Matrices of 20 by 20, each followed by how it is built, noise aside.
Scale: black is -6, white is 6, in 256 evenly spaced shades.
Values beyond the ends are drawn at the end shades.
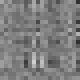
low rank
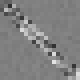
banded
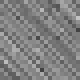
Toeplitz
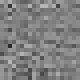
low rank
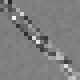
banded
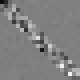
banded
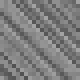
Toeplitz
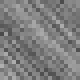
Toeplitz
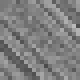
Toeplitz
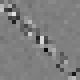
banded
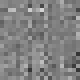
low rank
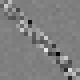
banded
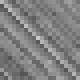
Toeplitz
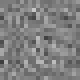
low rank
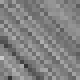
Toeplitz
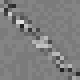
banded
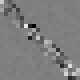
banded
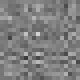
low rank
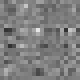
low rank
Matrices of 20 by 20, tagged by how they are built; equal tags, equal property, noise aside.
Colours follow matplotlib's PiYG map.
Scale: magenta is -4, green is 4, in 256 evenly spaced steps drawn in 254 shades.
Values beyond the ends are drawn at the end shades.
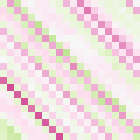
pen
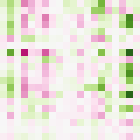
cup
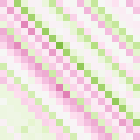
pen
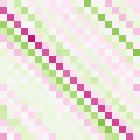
pen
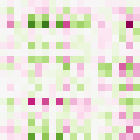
cup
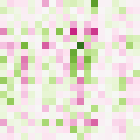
cup
